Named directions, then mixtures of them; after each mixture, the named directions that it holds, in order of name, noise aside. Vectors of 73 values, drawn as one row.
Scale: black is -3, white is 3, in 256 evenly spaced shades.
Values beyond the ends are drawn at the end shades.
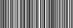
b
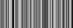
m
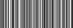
b, m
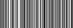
b, m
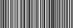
b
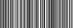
b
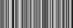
m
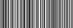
b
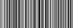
b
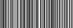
b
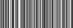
b, m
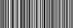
b, m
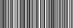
b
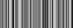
m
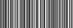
b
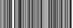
m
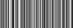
b, m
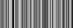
m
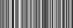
m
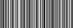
b, m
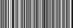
b, m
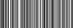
b, m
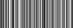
b, m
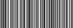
b
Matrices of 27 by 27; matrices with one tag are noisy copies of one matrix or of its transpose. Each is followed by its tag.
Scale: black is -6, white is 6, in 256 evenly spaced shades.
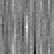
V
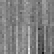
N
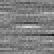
V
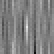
V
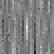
V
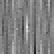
V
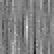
V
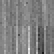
N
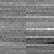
N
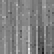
N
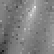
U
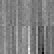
N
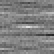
V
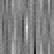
V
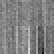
N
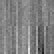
N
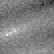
U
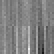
N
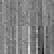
N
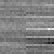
N
